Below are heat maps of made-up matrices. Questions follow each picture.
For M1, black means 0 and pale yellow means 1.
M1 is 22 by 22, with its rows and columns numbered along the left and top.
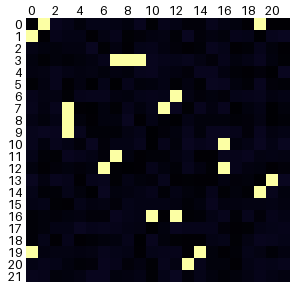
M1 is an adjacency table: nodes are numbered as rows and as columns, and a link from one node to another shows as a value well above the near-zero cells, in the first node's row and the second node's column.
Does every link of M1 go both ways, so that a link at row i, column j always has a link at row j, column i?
yes
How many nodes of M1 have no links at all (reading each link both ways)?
7
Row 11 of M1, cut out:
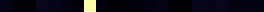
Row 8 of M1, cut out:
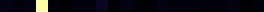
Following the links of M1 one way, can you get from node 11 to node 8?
yes
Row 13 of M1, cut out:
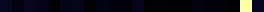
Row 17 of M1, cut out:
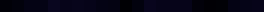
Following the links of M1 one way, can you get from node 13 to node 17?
no
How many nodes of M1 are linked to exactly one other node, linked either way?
9
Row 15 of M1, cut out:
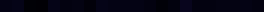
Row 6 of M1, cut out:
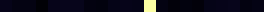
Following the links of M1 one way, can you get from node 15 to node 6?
no
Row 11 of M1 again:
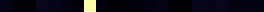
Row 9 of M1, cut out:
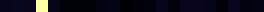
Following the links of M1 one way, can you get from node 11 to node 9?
yes
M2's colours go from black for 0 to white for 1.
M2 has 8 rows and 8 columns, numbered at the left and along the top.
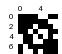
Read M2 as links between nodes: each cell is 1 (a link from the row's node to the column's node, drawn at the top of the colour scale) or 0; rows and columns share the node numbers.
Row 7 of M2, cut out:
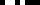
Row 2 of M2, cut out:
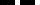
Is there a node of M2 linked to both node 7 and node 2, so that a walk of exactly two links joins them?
no
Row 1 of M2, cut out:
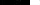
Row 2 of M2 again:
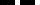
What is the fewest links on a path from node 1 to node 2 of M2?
2
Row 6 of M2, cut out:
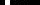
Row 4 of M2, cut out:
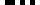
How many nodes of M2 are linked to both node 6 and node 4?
0
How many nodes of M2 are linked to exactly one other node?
1
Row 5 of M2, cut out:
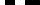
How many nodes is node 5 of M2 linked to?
3
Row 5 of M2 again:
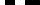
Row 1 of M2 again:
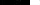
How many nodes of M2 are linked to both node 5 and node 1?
0
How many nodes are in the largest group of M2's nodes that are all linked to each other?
3
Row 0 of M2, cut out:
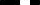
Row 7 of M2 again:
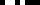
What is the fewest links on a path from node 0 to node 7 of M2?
2
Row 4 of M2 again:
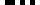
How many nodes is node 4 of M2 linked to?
4
